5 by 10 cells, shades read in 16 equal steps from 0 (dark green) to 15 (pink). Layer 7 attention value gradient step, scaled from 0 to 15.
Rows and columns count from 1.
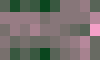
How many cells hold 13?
0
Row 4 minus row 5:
1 3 2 3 6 2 1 1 1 0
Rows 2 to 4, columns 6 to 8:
8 8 8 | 8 7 6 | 7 8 9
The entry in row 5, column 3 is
5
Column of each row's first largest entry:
9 10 10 9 9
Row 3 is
7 9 8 10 8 8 7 6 5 15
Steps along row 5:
down up down down up up up up down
